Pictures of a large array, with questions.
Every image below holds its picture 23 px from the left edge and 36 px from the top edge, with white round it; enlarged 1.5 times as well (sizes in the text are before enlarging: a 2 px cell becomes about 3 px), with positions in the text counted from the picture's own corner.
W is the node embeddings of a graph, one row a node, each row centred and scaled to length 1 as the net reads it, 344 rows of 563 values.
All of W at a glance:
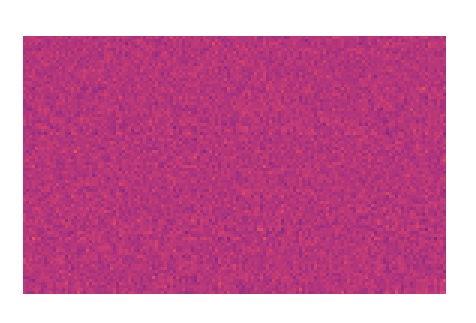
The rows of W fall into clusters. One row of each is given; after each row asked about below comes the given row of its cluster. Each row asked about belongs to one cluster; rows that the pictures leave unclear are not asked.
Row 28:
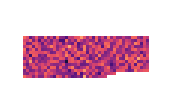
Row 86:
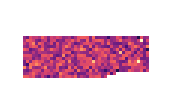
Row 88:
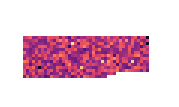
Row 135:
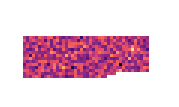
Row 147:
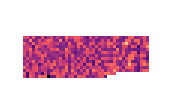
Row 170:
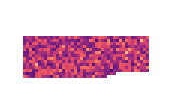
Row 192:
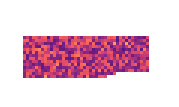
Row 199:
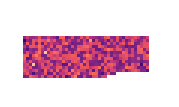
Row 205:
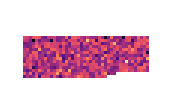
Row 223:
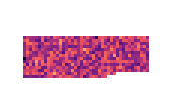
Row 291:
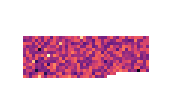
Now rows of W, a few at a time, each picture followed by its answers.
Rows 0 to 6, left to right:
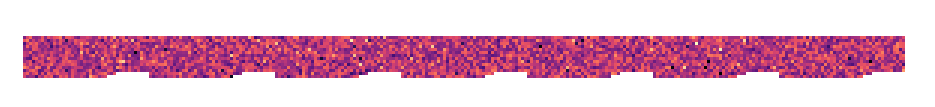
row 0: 223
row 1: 205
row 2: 192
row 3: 147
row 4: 88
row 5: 192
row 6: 199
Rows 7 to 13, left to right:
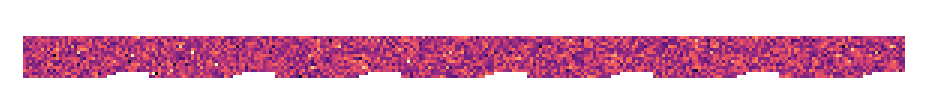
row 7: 199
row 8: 147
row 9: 88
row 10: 28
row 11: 88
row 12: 88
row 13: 86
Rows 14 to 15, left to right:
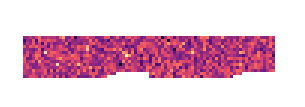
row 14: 199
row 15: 147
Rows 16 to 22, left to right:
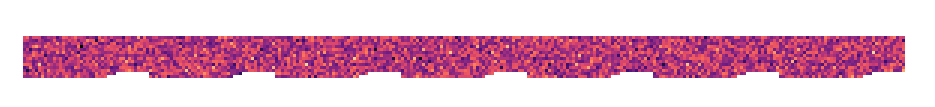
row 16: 205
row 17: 170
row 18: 223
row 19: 291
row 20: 135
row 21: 199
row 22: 199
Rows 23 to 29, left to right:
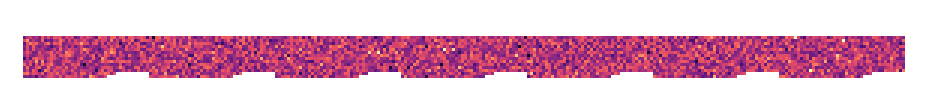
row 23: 223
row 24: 135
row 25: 199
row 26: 88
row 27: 147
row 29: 86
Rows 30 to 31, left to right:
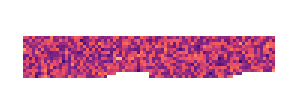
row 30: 147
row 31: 199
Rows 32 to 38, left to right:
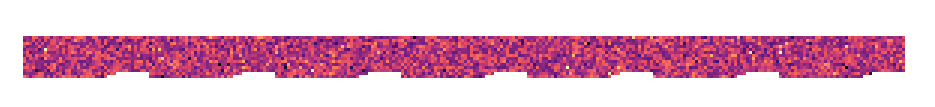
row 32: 291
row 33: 223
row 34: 170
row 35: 88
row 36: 291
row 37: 86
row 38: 170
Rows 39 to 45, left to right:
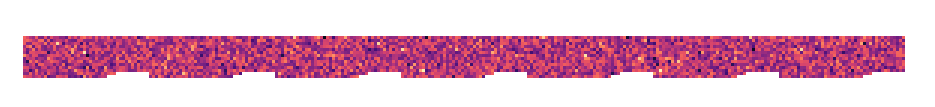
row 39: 28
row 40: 88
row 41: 192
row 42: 147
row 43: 86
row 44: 223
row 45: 192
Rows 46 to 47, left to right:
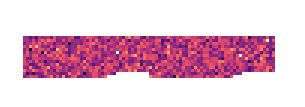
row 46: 199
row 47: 86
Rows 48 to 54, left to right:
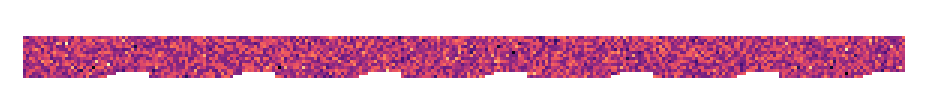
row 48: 192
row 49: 205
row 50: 28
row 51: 223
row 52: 223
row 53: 28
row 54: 192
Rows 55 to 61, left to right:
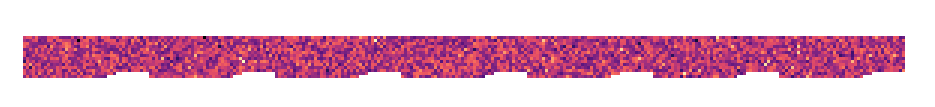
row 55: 88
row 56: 291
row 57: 192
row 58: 170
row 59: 28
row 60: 205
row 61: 86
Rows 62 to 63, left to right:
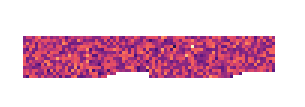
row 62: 199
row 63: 88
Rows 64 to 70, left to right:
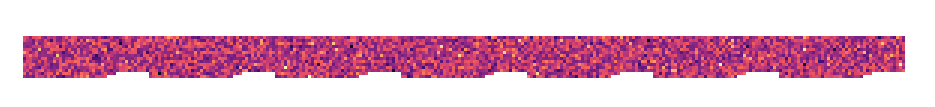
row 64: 205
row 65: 135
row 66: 223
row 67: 170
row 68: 135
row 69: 147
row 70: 147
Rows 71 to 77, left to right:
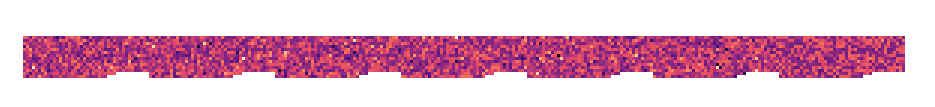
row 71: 147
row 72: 147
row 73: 205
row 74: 291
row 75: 199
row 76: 170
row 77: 88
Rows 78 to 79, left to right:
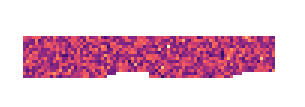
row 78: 205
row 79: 86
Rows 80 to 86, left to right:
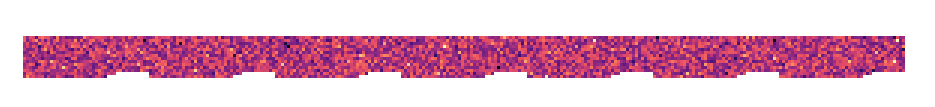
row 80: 135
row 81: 86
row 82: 88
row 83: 88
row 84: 199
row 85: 135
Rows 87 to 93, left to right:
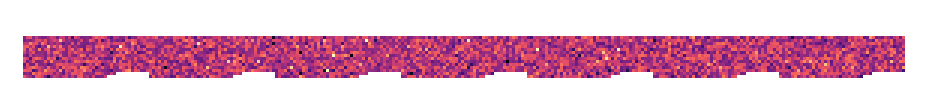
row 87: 170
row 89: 192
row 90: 199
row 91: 86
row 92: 199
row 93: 170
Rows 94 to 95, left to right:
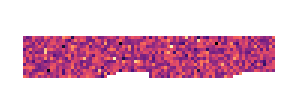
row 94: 291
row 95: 192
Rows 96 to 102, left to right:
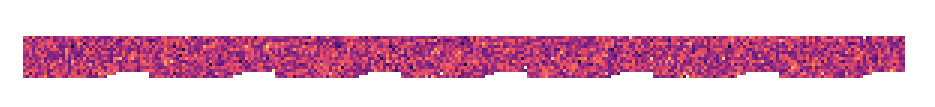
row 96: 147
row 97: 199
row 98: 170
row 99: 170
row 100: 170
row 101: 223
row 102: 86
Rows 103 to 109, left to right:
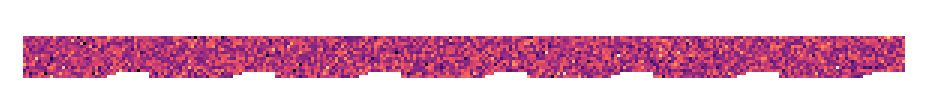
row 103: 291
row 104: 88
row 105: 147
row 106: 291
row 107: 86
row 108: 28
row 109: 88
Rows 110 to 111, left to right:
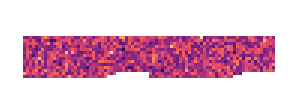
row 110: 223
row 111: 205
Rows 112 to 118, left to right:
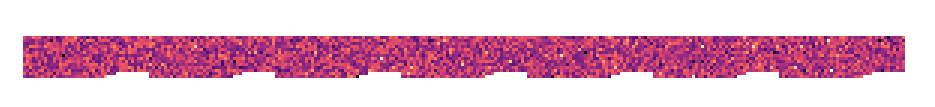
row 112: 205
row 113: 88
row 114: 205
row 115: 223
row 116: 88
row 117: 147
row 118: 192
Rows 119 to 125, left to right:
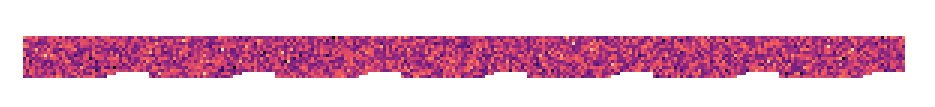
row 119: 88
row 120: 170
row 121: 291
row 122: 170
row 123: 199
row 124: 205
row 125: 291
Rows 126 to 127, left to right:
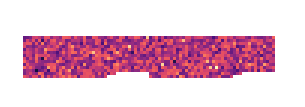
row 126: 291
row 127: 170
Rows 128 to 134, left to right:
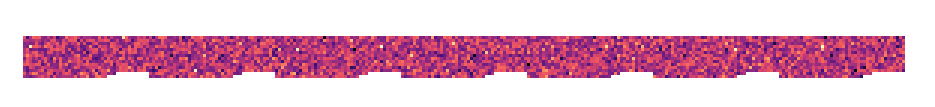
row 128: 205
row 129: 205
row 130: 291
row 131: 205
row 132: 170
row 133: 86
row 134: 88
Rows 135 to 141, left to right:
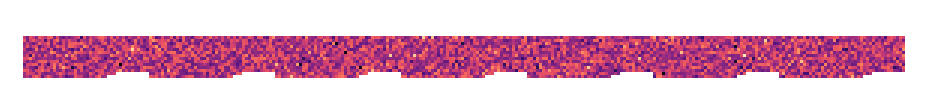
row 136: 28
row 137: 291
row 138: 291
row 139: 170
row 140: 135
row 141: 199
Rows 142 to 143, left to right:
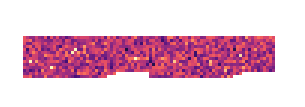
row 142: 28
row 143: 223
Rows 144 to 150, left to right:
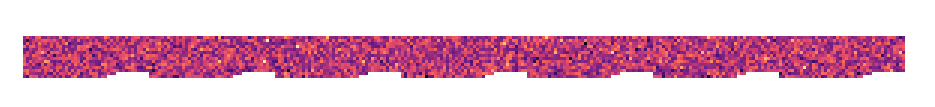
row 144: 199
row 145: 86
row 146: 205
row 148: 135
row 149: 28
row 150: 199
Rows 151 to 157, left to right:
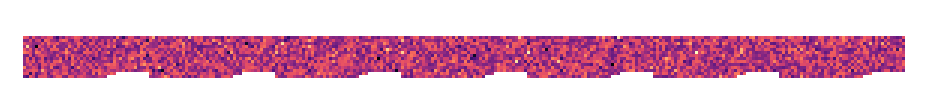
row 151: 147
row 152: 205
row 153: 170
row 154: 205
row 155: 170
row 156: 223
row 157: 192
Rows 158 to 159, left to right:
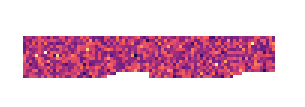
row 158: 199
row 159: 147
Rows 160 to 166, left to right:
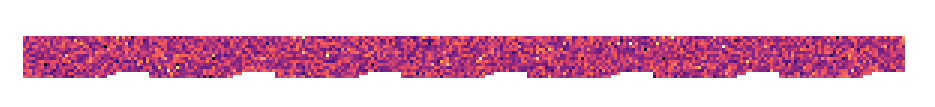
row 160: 135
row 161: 28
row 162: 135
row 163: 223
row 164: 192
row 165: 135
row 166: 291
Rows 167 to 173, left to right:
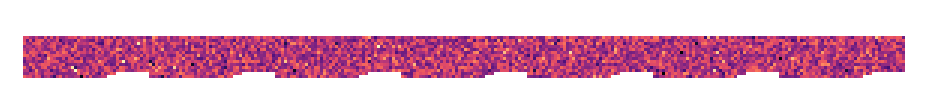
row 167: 28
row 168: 223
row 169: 147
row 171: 223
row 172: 205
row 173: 223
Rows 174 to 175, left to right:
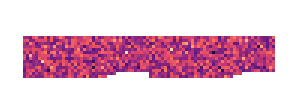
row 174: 192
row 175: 192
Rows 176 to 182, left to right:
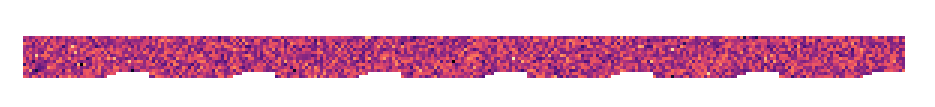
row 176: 291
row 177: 199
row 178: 147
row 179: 170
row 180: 135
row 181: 170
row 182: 86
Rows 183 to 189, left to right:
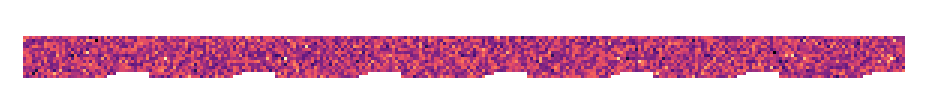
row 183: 205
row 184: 223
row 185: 147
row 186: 86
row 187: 291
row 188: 147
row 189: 28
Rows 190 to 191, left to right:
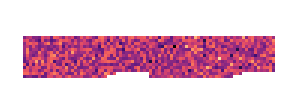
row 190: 223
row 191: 88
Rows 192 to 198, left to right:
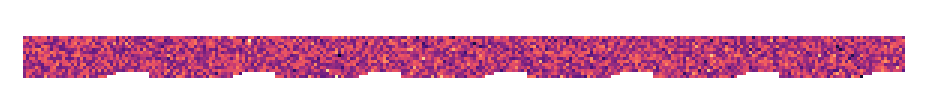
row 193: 88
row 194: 28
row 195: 86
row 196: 28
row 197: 86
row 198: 205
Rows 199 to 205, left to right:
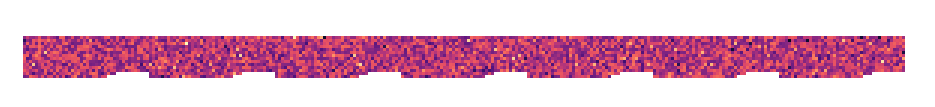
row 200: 223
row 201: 192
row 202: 170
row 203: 147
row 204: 291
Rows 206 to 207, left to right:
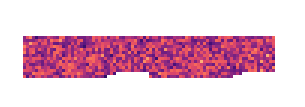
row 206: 170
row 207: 170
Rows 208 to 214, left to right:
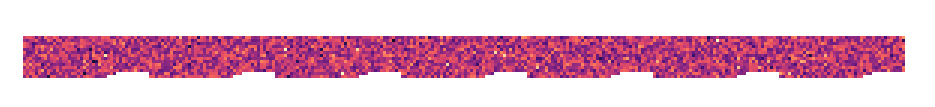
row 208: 88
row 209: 291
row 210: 86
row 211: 199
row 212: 205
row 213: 205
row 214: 199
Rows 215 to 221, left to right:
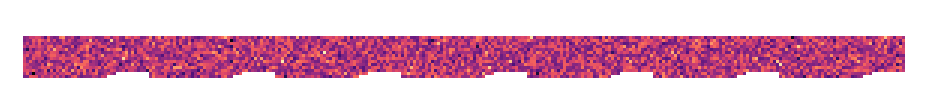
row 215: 199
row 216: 135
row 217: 28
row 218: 223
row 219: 205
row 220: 88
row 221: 88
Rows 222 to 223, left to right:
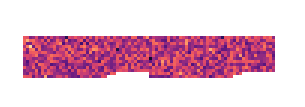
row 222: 28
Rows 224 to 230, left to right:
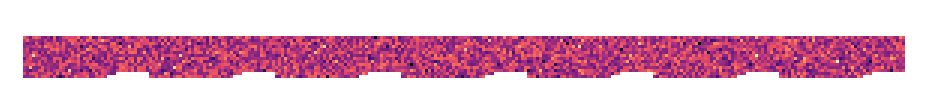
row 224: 205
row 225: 291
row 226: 147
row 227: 199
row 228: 28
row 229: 199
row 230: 28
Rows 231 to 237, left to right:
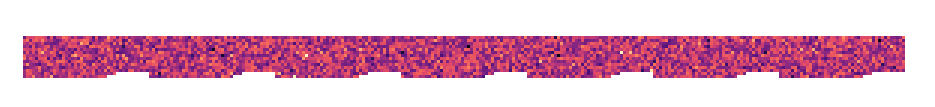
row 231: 192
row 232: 205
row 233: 199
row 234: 170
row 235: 199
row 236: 88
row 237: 192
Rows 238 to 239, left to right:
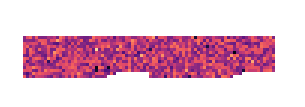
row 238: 170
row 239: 205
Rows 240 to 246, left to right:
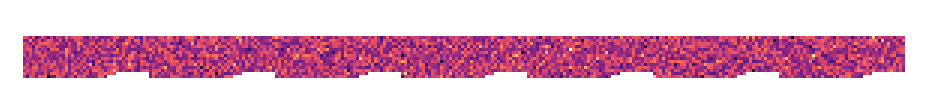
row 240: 147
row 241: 192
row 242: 88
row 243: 147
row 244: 88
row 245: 135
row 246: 88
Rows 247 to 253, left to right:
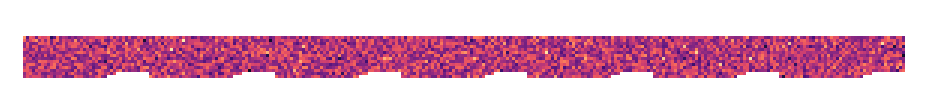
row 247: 135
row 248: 135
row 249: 28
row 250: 135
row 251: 86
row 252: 147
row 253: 147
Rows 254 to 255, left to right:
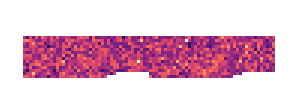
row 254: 86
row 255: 170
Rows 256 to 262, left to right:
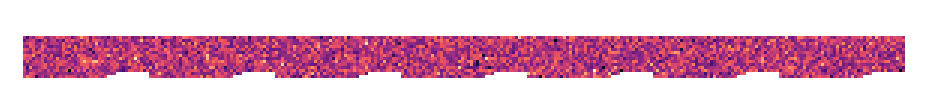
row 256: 86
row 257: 86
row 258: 88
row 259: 88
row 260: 223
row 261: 28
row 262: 223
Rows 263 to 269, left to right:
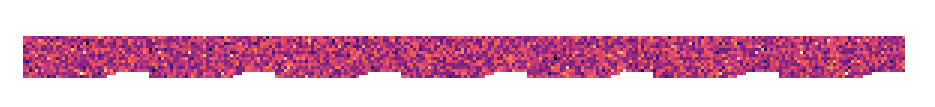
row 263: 28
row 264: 205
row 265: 86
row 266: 28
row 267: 291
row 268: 192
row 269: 192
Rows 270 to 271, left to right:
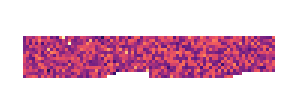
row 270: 199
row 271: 192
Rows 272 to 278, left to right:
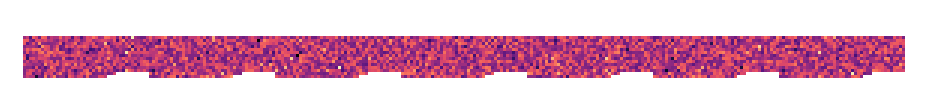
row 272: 192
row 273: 205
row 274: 28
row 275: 223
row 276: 223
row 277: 291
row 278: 205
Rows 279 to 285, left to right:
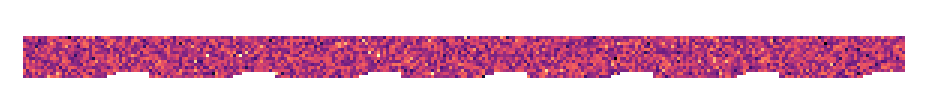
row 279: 88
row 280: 86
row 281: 199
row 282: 205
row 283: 170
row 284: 86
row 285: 199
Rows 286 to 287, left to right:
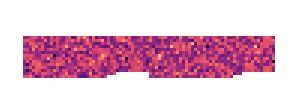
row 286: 86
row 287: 205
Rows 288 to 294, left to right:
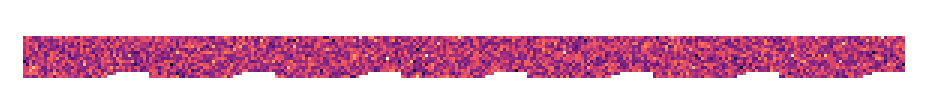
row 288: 223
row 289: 135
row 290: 86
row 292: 199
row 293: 135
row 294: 199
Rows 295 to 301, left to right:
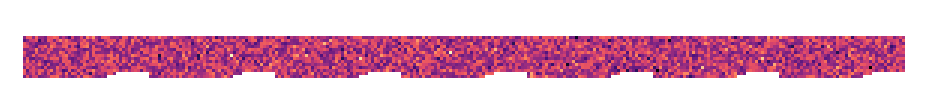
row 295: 88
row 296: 205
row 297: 88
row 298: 28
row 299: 135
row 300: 205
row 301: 88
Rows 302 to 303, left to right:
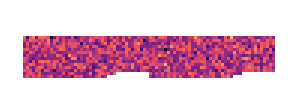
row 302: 135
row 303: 205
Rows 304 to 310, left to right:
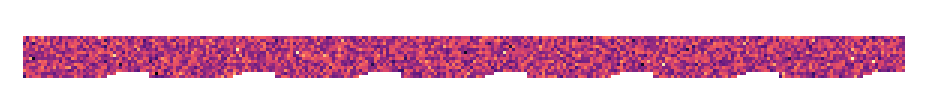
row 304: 135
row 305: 223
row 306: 199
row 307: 192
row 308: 135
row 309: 199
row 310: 135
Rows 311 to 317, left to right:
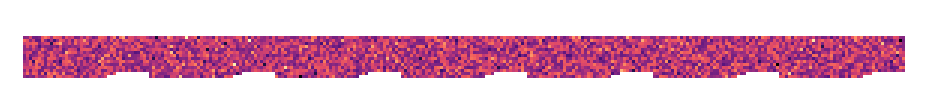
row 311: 223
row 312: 192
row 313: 170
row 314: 88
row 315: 205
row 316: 199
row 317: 135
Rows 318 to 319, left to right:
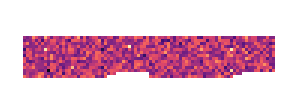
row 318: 291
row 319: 86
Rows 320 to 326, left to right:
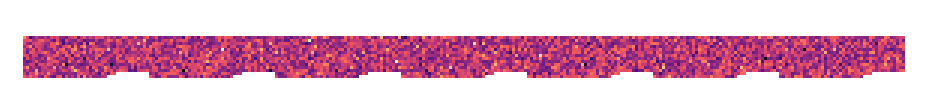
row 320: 28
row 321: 170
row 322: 170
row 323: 291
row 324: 291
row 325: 291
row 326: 147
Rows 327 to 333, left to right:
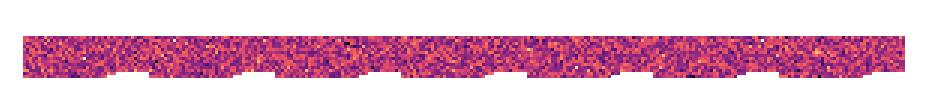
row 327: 28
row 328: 28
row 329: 86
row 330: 28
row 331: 205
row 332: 205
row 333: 28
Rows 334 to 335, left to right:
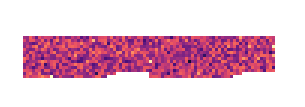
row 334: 135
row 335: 147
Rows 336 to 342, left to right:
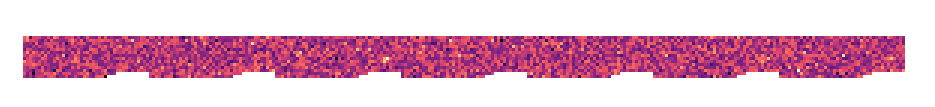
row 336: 205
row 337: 147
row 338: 28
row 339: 192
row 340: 147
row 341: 28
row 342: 28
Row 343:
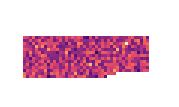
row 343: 147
